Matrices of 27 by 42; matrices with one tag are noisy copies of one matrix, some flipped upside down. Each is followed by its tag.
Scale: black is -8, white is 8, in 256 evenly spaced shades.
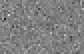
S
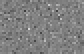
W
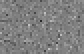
W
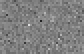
W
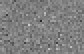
W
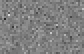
S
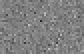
W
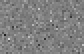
S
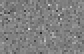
W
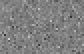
S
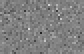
W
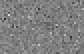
S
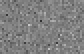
W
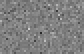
W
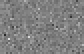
S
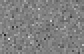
S
